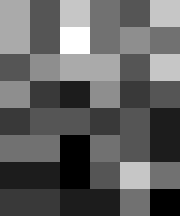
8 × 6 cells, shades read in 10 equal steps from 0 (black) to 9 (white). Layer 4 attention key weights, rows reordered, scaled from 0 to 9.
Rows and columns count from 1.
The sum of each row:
30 31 30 18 14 16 16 10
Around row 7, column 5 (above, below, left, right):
3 4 3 4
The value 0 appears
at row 6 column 3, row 7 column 3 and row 8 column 6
